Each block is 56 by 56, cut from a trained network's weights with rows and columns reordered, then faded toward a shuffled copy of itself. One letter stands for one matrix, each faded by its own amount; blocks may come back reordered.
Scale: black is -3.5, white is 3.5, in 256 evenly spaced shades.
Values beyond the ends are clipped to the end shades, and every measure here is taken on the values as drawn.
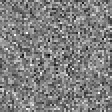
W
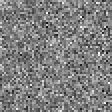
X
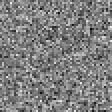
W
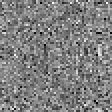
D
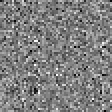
D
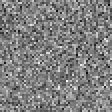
W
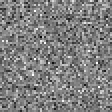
X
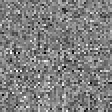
D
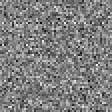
W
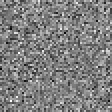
X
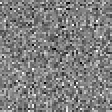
D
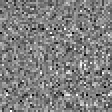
D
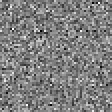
W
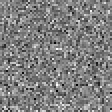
W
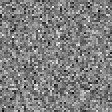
X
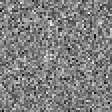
W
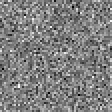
X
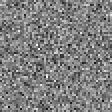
X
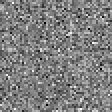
W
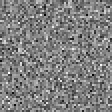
W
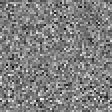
W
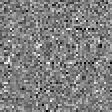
D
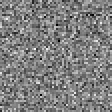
W
